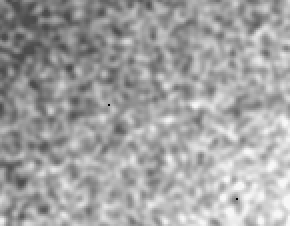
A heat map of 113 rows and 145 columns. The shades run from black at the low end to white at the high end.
Slope: up to the bottom right. Mirror symmetry: none. Grain: blotchy. Lone odd cells: 2, each lower than its neighbours. Ninth with the highest average: bottom right. Histogram: bell-shaped. Ninth with the lowest average: top left.
